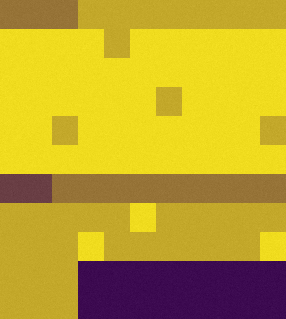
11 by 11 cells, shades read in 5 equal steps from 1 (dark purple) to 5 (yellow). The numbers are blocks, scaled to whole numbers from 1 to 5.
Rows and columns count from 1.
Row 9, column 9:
4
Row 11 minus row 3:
-1 -1 -1 -4 -4 -4 -4 -4 -4 -4 -4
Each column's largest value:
5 5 5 5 5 5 5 5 5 5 5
